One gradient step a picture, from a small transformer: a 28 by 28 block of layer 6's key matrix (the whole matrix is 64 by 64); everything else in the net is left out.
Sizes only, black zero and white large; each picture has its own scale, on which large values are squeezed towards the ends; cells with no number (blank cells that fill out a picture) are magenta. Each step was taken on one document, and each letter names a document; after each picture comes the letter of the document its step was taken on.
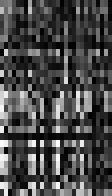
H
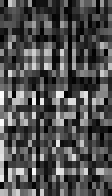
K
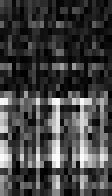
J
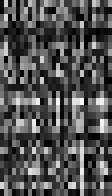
J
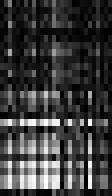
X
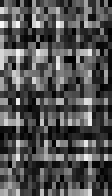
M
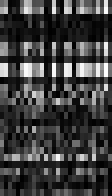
K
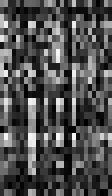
J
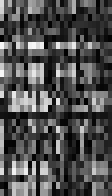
K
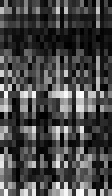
H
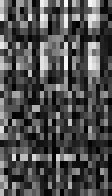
M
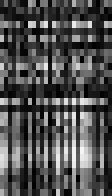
J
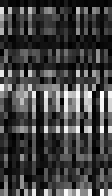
H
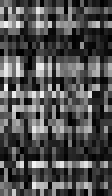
M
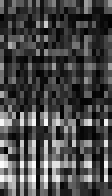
X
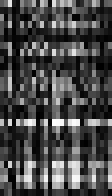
X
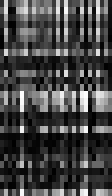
H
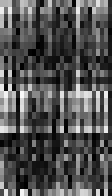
H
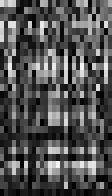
J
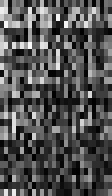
M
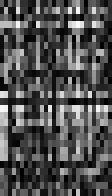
M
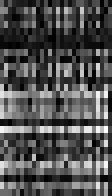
H
